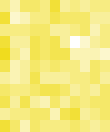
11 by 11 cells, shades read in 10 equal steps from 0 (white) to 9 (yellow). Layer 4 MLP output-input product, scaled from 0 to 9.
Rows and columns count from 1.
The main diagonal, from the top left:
5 2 5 7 6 6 4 4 5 5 5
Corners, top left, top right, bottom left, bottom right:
5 5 8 5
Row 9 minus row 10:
3 -1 2 -2 -3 3 -3 -2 1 1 0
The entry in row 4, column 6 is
7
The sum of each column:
71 45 49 66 58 64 56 53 48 50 53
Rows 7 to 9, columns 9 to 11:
5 6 4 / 5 4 6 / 5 6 6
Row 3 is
5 5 5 6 6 4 4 5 6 3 5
